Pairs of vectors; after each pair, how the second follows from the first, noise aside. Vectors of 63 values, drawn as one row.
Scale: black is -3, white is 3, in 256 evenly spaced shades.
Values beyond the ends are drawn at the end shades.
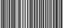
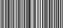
wrapped around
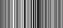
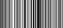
copied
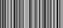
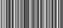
negated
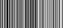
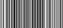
wrapped around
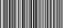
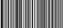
negated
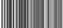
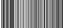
sign-scrambled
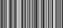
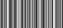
copied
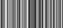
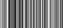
wrapped around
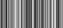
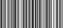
sign-scrambled
